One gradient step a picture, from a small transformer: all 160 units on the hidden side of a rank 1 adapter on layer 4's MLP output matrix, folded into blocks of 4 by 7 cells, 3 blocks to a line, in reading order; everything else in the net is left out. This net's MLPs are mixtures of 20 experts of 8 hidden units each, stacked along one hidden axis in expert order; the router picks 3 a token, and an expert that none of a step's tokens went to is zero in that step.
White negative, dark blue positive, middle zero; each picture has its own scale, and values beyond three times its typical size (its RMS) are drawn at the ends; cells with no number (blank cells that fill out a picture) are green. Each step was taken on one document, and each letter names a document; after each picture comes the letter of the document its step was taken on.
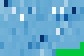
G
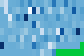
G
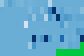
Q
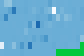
Q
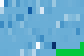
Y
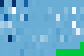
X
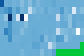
G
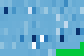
G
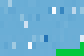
Q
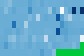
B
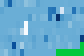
Q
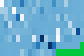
G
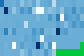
Y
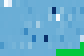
Q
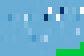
B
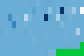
B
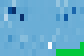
X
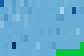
Y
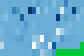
G
